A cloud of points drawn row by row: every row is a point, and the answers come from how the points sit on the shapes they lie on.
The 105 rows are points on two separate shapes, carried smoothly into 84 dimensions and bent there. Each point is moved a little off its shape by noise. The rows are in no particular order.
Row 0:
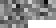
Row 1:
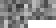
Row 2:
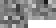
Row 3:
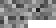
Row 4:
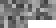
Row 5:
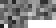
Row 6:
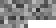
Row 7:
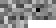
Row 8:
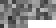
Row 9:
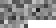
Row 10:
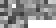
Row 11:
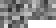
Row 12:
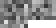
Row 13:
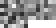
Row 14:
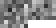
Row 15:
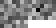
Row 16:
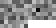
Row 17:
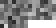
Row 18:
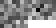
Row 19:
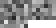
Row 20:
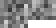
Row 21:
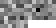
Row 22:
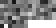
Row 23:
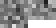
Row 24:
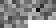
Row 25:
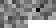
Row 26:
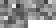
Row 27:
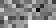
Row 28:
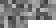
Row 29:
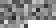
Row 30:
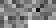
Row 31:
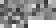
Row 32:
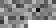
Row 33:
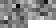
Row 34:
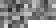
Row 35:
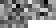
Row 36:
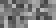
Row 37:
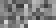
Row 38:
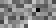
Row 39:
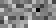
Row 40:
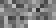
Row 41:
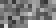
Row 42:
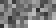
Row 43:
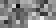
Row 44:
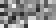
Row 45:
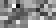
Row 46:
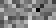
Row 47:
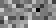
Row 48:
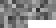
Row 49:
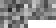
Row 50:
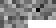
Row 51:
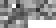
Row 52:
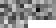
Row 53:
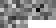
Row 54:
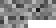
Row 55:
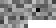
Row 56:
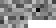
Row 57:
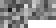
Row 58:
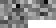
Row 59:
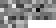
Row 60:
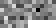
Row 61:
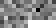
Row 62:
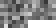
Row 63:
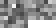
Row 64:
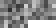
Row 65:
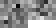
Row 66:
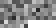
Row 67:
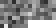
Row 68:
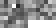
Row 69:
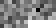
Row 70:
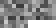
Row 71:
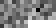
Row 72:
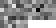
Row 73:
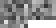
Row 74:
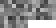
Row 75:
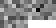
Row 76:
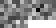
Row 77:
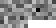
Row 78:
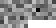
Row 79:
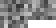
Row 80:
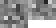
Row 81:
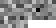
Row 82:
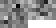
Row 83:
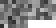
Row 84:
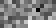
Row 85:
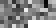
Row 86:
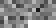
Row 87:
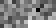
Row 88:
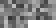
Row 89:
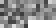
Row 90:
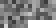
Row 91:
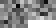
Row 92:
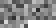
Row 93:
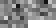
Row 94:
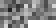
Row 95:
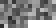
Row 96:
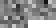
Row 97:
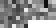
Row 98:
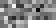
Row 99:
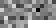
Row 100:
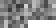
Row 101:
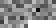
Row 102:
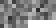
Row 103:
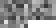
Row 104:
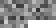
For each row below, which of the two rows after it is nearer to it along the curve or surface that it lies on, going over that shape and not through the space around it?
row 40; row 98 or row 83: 83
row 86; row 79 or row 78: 78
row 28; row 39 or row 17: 17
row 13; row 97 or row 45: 45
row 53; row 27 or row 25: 27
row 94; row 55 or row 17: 17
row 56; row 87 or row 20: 87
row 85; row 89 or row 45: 89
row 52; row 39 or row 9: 39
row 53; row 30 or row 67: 30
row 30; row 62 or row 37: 37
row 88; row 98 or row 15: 15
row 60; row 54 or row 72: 72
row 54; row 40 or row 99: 40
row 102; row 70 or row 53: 70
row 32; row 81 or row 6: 6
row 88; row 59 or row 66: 66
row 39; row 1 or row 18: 18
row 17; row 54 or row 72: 54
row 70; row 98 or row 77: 77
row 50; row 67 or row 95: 95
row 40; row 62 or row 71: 71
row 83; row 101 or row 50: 50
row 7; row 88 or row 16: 16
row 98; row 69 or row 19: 69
